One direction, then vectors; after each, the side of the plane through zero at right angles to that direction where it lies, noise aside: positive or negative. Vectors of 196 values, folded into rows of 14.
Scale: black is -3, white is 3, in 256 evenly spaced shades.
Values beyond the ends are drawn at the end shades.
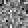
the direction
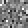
negative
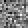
negative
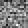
positive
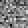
negative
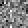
positive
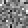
negative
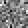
negative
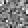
negative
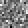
negative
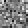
negative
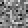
positive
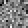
positive
